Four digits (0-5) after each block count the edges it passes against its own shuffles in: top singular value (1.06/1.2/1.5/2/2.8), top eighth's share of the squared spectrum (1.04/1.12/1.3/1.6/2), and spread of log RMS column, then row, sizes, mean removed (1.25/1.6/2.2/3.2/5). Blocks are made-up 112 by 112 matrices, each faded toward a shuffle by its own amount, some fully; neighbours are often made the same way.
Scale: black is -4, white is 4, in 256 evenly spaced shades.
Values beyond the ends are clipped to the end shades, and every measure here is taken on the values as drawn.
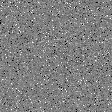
0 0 0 0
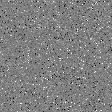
1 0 0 0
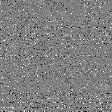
2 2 1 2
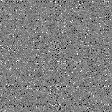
4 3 1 2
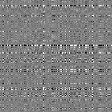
5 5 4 4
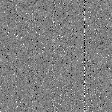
3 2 2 0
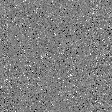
0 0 1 0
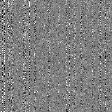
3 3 4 0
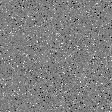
0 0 0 0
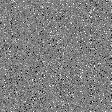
1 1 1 0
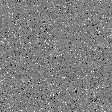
0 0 0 0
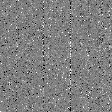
3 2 2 0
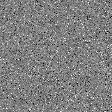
0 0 1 0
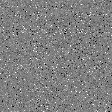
1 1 1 1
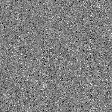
1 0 2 0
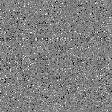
3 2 1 2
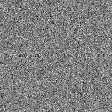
3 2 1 1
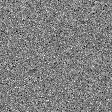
0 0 0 0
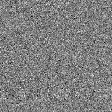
3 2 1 1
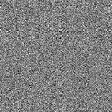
4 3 2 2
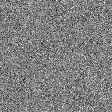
1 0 0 0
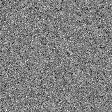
0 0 0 0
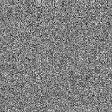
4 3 2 2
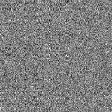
4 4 2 2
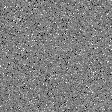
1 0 0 0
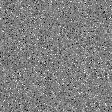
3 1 0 0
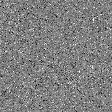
2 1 0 0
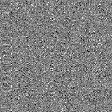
4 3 2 2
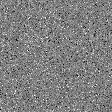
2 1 0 0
